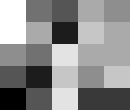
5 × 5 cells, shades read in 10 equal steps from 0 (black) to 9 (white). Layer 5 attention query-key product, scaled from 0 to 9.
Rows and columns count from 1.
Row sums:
27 29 29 23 15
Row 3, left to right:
5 4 8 6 6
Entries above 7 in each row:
1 1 1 0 1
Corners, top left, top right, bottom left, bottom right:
9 5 0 2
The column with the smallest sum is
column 2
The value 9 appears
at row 1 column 1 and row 2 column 1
